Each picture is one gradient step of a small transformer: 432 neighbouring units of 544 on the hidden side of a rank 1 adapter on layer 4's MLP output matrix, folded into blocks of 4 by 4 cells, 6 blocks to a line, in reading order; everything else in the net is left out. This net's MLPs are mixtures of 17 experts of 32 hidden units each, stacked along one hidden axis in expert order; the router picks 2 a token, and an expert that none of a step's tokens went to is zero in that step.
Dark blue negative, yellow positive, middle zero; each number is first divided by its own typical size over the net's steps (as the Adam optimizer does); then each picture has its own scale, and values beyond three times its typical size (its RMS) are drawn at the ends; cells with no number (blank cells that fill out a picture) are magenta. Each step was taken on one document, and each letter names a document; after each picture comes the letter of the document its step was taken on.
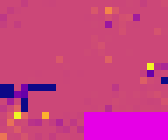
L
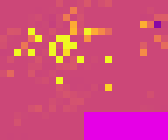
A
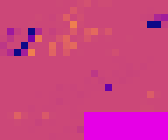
A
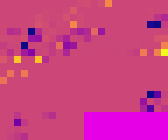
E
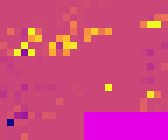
A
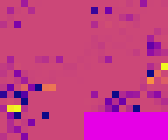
L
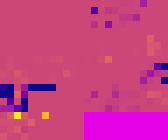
L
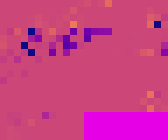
E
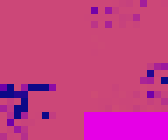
L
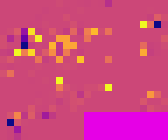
A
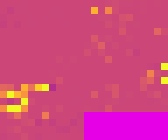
L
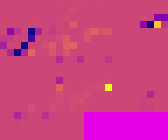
A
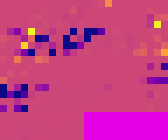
E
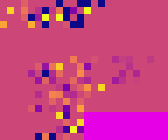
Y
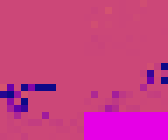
L
